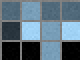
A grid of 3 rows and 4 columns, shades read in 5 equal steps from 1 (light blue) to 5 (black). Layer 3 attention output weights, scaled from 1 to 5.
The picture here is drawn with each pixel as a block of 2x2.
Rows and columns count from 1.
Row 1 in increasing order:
2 3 3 3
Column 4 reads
3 1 5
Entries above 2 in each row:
3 1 3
